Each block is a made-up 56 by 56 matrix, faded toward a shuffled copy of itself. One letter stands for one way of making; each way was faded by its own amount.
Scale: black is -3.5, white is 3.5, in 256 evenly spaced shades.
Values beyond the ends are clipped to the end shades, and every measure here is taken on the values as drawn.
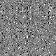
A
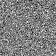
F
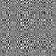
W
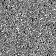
F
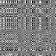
W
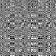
W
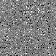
A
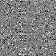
A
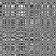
W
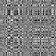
W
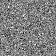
F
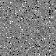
A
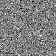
F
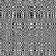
W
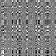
W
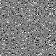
A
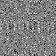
A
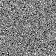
F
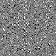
A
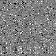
A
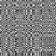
W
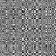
W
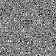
A
